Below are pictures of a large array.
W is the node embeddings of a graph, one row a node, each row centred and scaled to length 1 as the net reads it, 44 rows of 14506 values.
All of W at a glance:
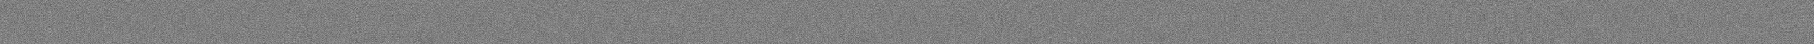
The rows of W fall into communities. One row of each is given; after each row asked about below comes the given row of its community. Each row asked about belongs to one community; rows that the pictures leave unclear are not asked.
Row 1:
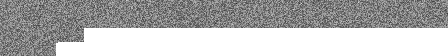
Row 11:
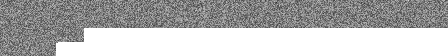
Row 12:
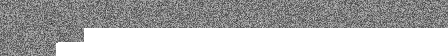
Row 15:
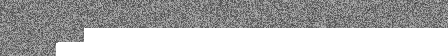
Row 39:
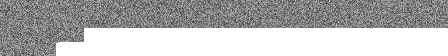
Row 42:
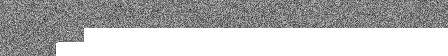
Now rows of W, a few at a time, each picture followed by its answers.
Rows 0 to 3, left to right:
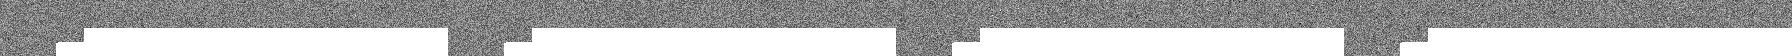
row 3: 15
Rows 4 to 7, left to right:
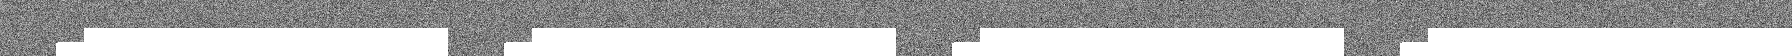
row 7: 11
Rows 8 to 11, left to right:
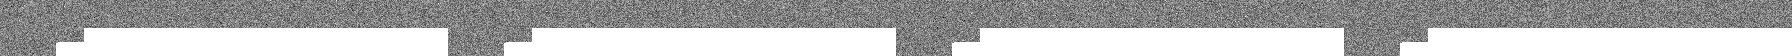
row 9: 12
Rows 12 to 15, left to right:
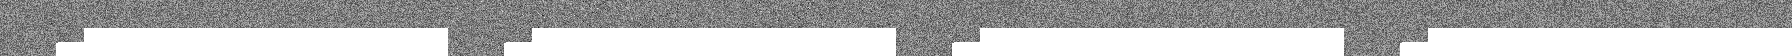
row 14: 42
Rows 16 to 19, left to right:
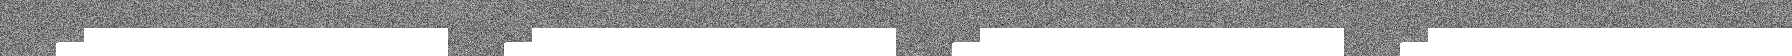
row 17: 42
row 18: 15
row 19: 11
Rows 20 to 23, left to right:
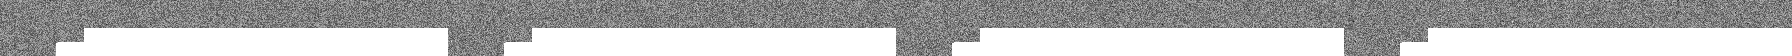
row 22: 12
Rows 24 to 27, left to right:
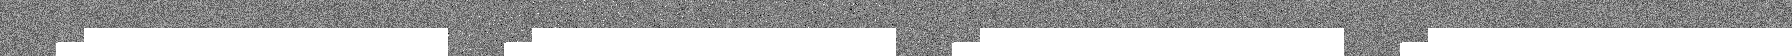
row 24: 15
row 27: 1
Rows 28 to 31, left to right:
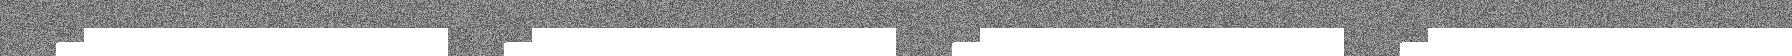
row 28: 11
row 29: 1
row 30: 15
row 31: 11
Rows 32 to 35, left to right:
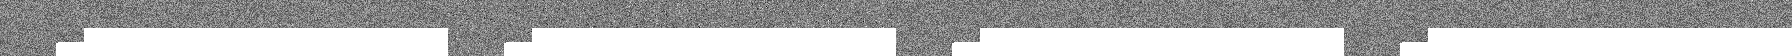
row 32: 12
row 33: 39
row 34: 15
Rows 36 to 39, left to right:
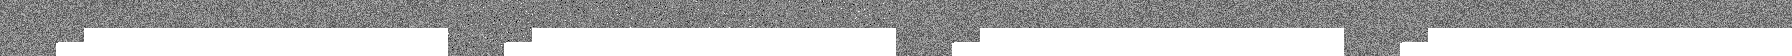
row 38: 1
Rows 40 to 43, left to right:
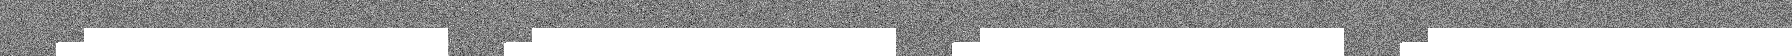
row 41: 39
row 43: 1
